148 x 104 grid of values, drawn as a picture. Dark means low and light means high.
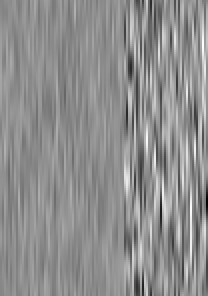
Histogram: heavy tails on both sides. Seam: vertical, 60% of the way across, the left part calmer. Mirror symmetry: none. Grain: streaks running down.
